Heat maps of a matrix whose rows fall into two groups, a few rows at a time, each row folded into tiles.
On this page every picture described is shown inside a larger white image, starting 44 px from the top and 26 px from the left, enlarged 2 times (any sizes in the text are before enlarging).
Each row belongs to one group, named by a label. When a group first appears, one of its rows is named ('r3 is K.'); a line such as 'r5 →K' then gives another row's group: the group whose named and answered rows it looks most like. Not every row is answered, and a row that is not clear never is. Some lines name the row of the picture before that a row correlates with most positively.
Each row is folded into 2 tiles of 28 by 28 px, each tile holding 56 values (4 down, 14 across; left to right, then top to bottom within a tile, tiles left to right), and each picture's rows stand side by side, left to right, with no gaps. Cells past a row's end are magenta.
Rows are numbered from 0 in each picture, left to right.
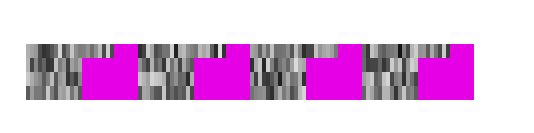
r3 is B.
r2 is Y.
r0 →B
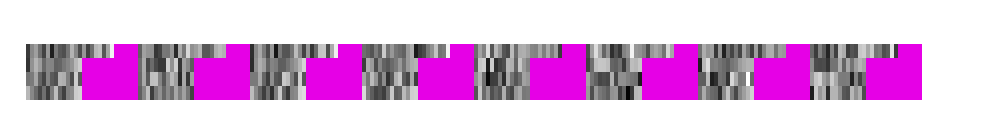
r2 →Y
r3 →Y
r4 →Y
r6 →Y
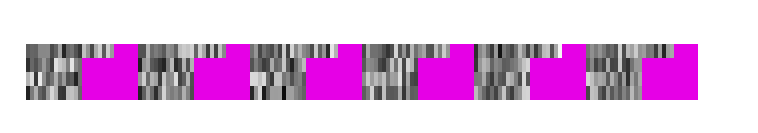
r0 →B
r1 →B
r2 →B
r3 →B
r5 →B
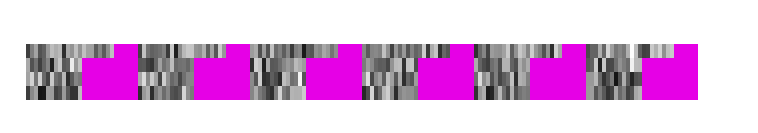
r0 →B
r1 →B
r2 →Y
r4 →B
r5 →Y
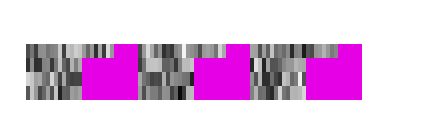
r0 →B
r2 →Y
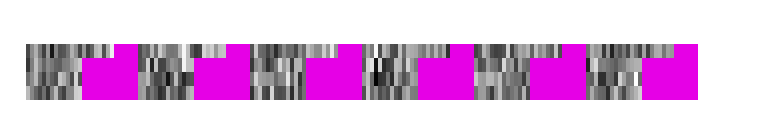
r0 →Y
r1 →Y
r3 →Y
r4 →B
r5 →Y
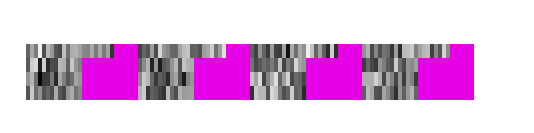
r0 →Y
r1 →Y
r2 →B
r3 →B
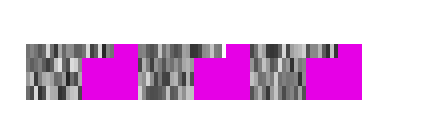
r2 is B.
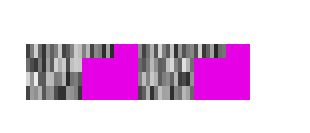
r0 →B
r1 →B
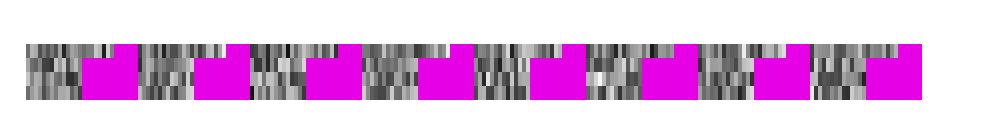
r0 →B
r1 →Y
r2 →B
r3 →Y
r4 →B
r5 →B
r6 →Y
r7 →Y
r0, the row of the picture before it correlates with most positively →0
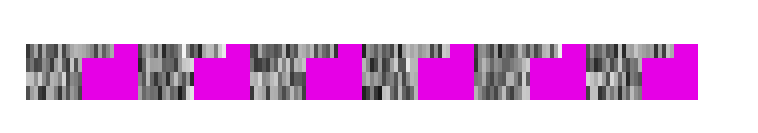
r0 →B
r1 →Y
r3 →B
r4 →Y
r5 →B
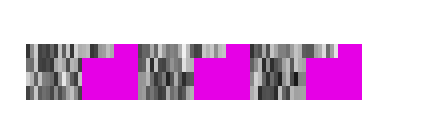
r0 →B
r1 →Y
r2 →Y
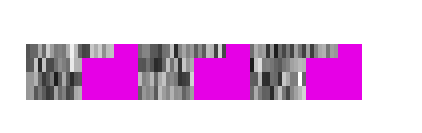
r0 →Y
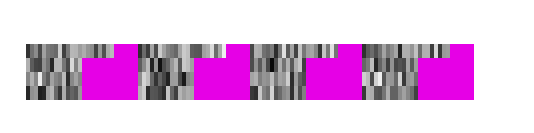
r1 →Y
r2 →B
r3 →B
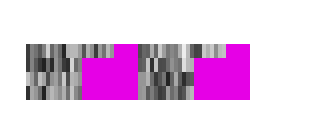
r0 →B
